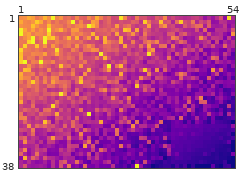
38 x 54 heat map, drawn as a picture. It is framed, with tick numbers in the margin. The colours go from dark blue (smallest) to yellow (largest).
Mirror symmetry: none. Slope: up to the top left. Odd rows or columns: none. Ninth with the highest average: top left. Calmest part: bottom right. Odd patch: calmer, in the bottom right. Grain: fine.
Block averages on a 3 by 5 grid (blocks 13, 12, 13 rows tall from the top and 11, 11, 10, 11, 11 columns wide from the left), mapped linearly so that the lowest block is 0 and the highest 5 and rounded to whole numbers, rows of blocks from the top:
5 4 4 3 2
4 3 3 2 1
3 2 1 1 0
